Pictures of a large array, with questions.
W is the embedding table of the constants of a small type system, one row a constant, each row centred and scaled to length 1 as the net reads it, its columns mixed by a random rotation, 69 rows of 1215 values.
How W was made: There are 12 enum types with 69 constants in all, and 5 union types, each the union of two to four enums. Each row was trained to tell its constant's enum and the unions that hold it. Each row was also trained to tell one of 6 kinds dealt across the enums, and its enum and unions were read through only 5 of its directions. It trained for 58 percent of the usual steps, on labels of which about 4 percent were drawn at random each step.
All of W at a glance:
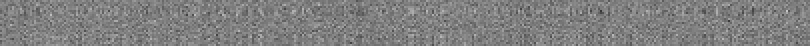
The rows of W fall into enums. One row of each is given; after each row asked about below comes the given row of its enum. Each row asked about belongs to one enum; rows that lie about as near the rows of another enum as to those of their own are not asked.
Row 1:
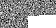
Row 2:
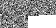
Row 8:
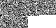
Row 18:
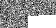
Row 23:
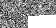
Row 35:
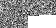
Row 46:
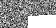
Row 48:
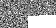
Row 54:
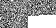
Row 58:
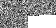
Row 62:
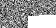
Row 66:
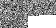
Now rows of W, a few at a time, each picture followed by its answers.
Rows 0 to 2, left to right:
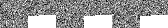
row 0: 23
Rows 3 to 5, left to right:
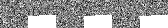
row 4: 48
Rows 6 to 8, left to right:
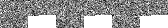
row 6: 66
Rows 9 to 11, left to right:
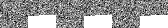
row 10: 23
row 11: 46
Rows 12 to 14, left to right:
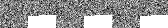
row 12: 46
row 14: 23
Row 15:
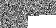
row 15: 46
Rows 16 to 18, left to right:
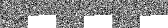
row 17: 18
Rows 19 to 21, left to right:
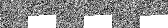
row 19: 18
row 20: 2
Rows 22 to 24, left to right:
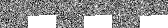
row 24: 1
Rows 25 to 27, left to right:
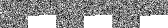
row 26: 23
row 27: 18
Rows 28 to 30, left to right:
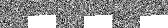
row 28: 48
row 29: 54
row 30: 2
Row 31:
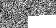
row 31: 23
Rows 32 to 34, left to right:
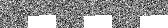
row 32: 35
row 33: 66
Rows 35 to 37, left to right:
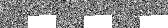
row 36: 62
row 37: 1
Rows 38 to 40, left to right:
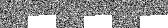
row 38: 18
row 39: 48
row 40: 54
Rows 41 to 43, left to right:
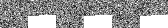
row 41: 48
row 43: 23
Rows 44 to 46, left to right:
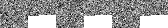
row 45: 66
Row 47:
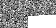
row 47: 2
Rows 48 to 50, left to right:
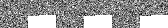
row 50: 35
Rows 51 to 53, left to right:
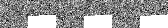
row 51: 46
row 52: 2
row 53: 2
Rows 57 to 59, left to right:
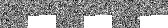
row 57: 46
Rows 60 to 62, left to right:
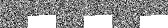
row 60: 46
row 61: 1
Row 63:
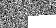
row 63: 18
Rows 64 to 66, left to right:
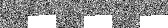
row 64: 2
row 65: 66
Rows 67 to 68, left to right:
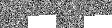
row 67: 54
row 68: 18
